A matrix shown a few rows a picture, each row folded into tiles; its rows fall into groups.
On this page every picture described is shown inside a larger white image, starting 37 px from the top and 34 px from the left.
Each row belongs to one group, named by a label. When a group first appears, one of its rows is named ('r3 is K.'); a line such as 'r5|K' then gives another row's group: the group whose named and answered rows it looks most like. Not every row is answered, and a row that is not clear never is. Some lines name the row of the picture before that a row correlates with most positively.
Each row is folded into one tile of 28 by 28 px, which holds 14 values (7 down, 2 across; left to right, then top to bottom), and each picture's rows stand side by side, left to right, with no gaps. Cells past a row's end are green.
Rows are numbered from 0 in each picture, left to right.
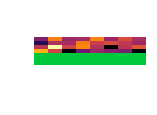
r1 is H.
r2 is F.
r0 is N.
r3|H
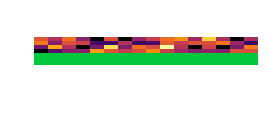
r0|H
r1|F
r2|N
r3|N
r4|N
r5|F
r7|N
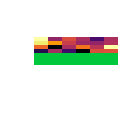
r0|F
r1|H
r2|N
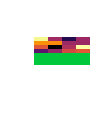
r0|F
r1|N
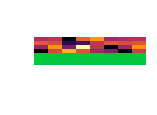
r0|H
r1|N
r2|F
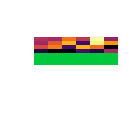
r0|H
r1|H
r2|F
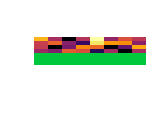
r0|F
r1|N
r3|H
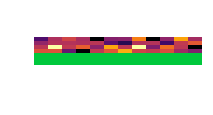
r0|N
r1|H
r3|N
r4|N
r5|F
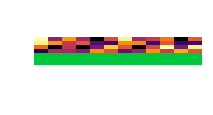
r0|F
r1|F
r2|N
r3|F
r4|N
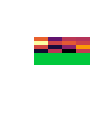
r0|F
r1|H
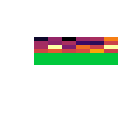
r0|N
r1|N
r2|N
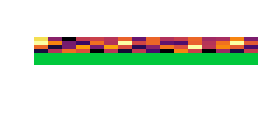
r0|F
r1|N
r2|H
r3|F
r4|H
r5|N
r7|F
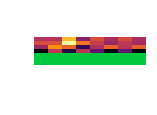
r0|H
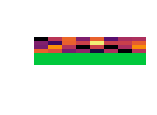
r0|N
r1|F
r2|F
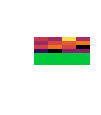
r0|H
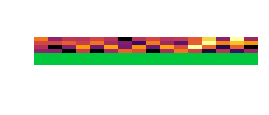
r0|F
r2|H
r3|N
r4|H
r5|N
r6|F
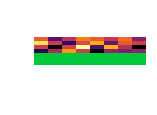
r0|F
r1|N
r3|F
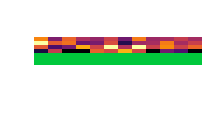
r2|N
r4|H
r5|H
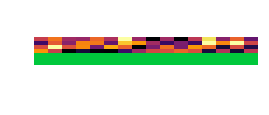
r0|N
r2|H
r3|F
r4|N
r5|N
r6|F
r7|F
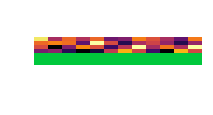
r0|F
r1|H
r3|N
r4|H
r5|N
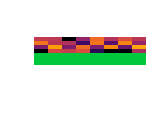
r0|H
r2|H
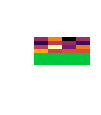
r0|N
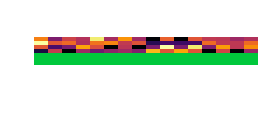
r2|F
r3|F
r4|N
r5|N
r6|H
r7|H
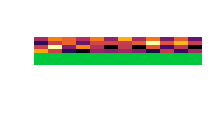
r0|N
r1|H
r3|F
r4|F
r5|F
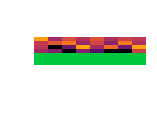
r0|F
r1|H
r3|H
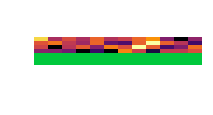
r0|F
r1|H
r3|N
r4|F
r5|N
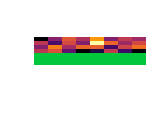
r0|N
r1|H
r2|F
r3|H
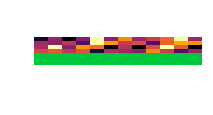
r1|N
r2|F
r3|F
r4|N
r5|F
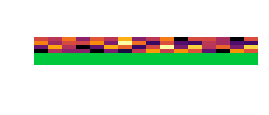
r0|H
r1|F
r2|H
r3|F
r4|N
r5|N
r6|H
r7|N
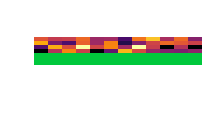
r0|H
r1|N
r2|H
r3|N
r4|F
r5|F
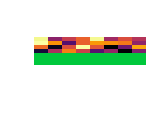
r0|F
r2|F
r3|H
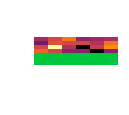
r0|N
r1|F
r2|H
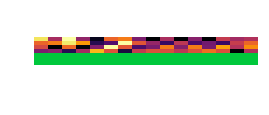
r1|F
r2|N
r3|F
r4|N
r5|N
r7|H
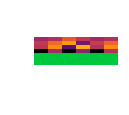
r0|H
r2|H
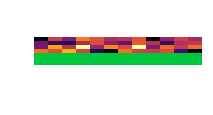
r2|H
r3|N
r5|H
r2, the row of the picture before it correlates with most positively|1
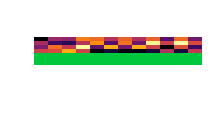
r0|N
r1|N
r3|H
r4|F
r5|F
